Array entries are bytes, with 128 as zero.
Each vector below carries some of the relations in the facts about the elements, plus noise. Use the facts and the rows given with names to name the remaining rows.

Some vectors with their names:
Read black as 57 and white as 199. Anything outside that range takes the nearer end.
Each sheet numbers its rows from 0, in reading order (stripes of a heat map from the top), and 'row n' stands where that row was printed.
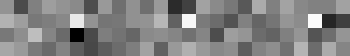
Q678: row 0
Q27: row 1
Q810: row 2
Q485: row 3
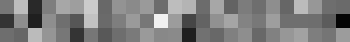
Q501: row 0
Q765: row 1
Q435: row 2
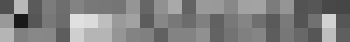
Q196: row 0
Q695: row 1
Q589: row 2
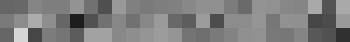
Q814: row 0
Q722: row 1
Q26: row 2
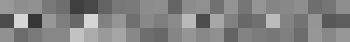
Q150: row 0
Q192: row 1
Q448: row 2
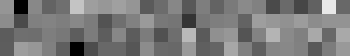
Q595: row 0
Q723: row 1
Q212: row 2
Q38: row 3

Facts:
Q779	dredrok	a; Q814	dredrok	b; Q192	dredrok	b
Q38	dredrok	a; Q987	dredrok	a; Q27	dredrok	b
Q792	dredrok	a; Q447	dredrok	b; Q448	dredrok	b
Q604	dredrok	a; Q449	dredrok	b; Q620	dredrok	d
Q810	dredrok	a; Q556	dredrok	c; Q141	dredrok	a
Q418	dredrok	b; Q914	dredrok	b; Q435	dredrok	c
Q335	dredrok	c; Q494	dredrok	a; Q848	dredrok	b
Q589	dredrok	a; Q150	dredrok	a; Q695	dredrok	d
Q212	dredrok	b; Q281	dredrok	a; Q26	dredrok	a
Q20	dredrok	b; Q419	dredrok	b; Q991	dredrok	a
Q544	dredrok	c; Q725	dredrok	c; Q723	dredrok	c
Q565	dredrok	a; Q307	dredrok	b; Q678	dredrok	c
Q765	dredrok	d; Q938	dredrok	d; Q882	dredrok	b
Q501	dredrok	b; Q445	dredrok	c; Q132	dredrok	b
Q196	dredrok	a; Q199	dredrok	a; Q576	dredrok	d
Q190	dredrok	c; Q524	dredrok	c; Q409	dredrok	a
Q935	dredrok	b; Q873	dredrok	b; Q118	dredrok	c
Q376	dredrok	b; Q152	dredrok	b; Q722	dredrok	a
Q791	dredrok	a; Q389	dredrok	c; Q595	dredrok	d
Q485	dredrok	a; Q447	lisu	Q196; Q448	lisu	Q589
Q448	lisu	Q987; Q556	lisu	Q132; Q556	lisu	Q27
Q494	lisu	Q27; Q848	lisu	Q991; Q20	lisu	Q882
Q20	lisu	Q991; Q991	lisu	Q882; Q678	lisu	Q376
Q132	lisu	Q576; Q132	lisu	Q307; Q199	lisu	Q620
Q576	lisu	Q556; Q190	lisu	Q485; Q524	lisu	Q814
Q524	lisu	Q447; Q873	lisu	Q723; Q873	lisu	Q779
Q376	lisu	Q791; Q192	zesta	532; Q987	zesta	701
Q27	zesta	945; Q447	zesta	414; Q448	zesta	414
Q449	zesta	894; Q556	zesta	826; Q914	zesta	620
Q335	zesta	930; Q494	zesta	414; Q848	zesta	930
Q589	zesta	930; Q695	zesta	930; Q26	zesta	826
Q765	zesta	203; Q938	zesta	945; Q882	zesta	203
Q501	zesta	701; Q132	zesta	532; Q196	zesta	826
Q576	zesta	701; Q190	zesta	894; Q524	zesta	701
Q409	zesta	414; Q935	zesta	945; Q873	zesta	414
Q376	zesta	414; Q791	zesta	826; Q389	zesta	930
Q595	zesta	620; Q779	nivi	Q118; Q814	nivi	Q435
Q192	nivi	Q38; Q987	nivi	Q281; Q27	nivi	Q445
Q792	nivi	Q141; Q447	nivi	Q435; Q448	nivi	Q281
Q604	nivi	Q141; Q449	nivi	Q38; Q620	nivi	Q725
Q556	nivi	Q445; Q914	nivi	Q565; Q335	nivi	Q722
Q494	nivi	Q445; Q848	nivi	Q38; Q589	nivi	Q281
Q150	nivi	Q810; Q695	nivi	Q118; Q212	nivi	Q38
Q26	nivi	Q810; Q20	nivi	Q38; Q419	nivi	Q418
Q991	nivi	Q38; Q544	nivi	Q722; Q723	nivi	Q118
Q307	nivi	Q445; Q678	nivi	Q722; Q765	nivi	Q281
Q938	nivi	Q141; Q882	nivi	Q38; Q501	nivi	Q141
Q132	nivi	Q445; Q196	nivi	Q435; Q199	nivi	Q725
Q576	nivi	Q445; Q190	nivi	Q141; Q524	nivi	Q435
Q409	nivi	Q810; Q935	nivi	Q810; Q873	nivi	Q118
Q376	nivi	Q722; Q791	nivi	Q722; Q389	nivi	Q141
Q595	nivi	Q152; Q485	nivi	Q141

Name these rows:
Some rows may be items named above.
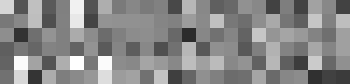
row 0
Q494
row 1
Q307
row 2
Q544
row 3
Q212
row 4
Q132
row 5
Q791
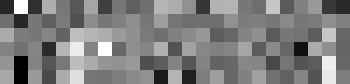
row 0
Q882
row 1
Q620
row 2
Q589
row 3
Q576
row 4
Q595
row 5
Q190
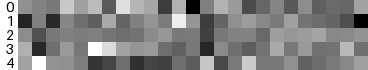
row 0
Q376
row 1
Q765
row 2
Q723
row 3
Q335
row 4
Q991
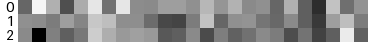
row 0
Q132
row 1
Q848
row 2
Q595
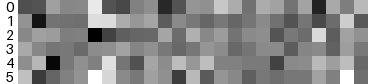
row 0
Q447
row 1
Q695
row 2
Q141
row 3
Q409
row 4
Q938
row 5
Q389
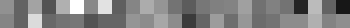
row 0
Q556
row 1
Q445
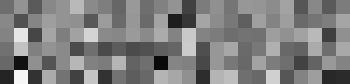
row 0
Q524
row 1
Q678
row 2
Q935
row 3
Q20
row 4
Q449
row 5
Q882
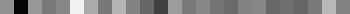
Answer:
Q914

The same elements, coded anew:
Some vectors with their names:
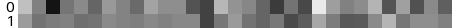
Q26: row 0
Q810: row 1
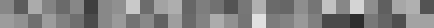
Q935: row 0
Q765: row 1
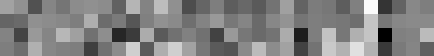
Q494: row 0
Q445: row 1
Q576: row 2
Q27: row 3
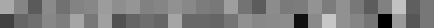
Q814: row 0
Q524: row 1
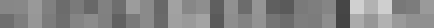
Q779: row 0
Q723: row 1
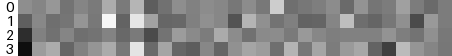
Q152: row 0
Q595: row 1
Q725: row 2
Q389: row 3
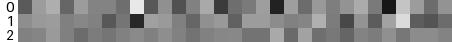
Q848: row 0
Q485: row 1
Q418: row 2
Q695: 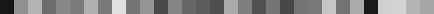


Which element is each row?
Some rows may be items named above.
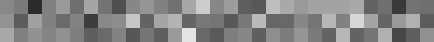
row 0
Q556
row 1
Q935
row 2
Q20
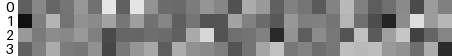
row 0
Q595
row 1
Q335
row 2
Q991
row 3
Q938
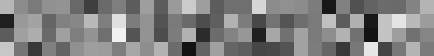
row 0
Q882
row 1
Q695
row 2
Q848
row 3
Q409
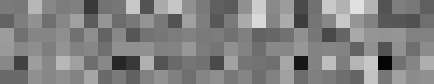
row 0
Q27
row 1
Q501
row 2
Q38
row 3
Q307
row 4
Q576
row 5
Q445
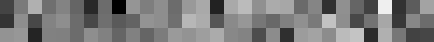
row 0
Q190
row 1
Q620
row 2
Q196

